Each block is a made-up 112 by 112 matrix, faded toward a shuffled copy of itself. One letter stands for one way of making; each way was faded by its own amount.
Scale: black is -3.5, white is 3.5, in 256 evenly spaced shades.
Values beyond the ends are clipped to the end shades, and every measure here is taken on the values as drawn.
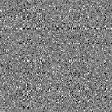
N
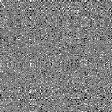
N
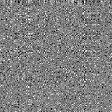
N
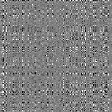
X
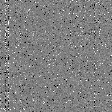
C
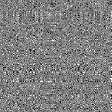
N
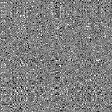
N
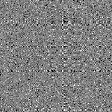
N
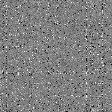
C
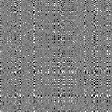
X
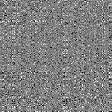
N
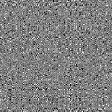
N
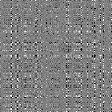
X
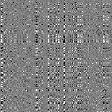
X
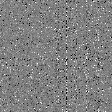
C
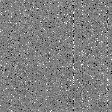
C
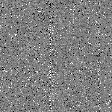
C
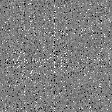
C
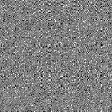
N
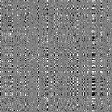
X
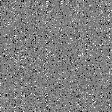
C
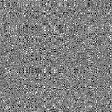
N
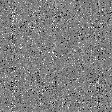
C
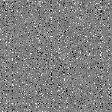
C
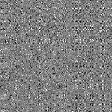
N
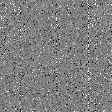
C
